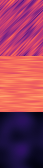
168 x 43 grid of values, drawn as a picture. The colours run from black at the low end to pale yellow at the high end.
It is made of 3 by 1 panels. Panel 1,1: middling, slanting up to the right. Panel 2,1: high, streaked across, faint in contrast. Panel 3,1: very low, smooth, faint in contrast.
